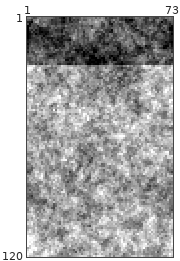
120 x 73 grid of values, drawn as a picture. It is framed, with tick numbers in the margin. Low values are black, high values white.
Seam: horizontal, 20% of the way down, the bottom part higher. Average level on the scale: 60%. Stripes: none. Grain: blotchy.
